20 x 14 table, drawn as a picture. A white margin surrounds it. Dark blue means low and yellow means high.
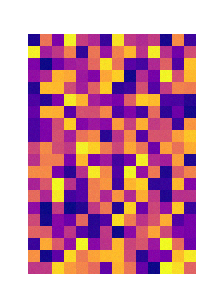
Average level on the scale: 50%. Slope: none. Mirror symmetry: none.
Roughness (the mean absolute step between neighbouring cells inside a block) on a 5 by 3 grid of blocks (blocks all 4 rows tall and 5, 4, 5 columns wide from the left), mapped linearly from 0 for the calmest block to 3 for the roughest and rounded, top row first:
222 | 212 | 022 | 132 | 211
